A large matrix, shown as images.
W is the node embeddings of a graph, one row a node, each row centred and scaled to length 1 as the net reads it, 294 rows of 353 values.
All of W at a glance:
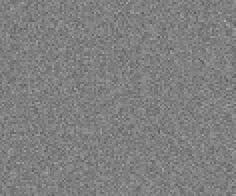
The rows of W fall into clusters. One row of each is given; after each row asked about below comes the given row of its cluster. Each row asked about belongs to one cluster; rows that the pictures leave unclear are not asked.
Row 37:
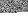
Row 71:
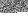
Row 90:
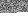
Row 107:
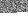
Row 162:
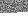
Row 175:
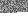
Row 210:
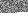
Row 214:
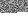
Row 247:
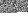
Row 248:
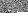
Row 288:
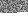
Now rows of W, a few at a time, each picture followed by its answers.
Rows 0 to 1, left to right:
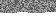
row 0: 71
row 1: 90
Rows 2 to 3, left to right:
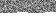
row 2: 175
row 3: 248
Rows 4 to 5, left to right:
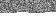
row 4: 107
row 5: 248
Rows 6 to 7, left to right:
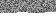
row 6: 90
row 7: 247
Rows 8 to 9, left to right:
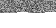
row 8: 37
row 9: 288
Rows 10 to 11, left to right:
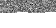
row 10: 175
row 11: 37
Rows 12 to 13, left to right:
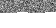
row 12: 37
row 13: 162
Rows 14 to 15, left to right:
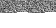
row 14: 288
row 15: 288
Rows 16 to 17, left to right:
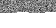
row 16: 175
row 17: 214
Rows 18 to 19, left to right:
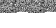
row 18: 247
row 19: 247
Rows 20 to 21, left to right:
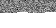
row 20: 37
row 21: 90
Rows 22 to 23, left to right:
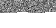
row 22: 37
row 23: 71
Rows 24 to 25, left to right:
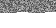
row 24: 107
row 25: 288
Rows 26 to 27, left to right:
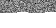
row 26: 37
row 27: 248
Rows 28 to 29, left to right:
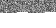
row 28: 288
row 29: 175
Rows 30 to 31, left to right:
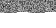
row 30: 288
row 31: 288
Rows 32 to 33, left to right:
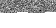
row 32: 71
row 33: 247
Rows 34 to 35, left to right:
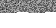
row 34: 90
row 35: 214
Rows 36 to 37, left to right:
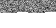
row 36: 214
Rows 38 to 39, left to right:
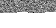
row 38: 37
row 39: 90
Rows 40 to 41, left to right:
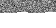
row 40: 37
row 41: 37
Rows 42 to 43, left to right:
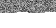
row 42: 90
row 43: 175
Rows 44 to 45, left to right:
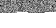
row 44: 175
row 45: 107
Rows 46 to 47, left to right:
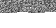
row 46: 210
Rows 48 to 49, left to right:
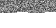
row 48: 175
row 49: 90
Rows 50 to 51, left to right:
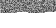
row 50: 248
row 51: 247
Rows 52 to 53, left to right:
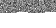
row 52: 247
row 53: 175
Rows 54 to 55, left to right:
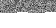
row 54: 71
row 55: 90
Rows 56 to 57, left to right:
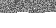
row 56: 71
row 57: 248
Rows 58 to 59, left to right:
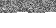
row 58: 175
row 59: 37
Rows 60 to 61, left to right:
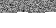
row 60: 214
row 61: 37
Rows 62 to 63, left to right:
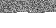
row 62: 288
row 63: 107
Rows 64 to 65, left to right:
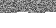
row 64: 247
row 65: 214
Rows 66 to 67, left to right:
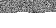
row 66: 210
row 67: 248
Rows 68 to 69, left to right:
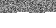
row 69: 214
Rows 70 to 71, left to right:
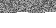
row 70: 107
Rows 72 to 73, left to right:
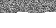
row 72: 214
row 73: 90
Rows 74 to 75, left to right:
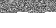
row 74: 214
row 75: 90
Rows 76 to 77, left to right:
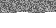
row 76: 107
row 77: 288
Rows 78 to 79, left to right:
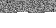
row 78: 288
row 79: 107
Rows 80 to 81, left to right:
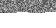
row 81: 71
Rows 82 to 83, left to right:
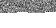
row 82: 210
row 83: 162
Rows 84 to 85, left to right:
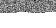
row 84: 247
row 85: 288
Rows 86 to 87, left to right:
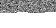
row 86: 90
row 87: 210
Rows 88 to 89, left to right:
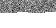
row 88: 214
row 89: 71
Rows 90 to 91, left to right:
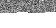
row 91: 175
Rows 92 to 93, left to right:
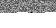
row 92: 90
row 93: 90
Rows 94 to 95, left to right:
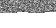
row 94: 214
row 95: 107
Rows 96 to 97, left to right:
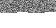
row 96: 214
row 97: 107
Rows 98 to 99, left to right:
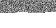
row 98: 210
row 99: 162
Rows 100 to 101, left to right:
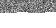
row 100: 90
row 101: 71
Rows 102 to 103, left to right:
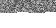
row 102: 71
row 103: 214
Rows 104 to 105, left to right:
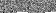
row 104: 175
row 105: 162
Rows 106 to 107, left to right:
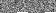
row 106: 71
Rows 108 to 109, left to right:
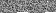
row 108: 288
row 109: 90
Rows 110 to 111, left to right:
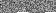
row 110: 210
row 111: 288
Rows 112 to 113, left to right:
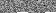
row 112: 37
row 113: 214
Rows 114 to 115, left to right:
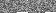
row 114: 107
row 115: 214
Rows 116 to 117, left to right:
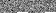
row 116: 214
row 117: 175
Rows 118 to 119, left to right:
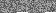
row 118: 107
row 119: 90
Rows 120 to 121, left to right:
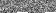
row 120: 175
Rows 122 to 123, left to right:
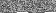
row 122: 288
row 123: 107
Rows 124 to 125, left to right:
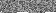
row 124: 288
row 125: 214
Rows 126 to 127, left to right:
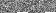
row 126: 162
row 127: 175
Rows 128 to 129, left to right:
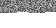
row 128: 175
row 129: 214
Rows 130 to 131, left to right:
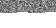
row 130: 288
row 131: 37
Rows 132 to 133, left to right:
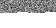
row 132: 214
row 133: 214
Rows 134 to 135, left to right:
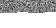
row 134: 162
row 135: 210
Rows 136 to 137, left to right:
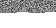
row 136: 210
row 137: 288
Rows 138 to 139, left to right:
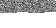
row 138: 162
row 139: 107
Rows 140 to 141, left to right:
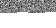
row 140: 210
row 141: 175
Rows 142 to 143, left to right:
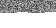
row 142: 90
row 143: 288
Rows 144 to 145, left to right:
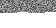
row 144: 37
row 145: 214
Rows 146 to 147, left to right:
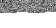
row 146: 107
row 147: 247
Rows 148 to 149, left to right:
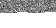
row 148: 288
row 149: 175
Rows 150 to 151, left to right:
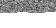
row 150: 162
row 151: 90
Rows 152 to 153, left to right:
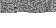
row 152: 248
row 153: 210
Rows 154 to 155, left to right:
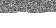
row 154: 175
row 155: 210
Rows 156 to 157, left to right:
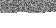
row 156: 214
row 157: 162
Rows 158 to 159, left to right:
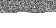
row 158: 214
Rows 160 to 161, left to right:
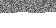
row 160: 210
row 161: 71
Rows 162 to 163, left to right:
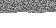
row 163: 90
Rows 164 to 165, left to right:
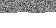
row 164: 162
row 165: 288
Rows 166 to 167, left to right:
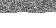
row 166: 162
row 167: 71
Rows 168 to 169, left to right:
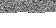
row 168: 162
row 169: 90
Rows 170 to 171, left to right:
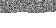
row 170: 248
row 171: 247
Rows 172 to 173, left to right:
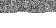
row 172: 175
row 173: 288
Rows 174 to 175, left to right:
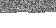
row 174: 107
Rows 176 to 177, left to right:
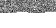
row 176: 175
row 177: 247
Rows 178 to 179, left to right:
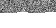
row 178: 37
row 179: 37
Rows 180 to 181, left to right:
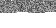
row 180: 175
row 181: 288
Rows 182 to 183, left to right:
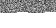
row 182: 248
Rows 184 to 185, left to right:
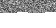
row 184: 214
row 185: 90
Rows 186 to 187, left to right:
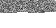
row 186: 288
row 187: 107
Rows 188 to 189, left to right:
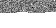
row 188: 210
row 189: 162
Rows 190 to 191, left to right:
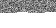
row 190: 210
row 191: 90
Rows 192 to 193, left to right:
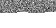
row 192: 37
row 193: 247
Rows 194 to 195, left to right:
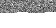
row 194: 90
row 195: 247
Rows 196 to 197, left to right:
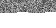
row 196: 90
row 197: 71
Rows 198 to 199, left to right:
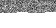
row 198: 175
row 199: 90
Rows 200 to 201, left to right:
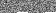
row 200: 90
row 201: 210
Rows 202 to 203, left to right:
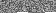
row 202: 210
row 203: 288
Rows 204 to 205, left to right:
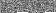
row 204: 248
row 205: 107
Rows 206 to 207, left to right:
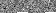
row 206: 71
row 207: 37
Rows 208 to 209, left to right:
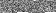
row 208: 214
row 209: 288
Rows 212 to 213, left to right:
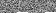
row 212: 90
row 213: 90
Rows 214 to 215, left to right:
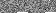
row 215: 37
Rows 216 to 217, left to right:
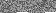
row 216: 288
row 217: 71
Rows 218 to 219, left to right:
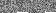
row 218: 175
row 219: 248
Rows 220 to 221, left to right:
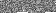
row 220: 210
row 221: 214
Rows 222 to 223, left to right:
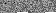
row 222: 162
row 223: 37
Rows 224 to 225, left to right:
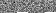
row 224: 162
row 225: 247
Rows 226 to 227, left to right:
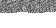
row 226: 210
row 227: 210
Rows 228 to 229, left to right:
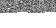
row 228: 37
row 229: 175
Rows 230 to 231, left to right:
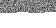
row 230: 247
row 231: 248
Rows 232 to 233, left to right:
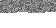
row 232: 210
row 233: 162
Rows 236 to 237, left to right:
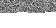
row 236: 90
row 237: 162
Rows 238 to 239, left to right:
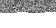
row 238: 71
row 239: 175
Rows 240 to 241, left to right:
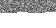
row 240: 214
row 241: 90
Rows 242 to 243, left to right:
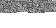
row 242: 288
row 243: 107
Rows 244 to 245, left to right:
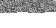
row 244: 162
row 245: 107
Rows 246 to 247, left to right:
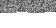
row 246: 175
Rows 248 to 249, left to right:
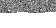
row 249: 210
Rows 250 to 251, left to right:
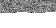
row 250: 107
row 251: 90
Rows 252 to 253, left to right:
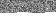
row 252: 90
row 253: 288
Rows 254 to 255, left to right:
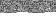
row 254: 288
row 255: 288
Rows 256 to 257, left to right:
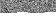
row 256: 248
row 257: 210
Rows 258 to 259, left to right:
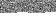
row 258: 162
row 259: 162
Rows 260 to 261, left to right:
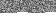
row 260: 37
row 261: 288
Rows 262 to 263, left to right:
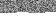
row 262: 175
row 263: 214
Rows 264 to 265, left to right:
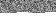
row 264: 107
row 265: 288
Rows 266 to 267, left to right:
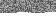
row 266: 247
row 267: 288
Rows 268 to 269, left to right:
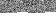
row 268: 37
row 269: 175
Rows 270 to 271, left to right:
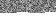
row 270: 107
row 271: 71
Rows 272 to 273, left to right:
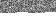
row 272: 210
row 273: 175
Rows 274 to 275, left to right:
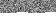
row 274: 247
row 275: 37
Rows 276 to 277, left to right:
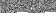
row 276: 248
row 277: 175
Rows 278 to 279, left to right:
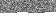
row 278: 162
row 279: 107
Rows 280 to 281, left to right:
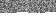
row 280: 107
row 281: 214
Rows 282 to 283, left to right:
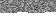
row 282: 214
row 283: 90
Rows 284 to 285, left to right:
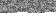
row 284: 175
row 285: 107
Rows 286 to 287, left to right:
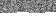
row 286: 175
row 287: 214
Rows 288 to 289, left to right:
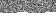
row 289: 214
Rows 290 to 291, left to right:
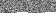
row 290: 248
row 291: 210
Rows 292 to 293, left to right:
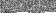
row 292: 248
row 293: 175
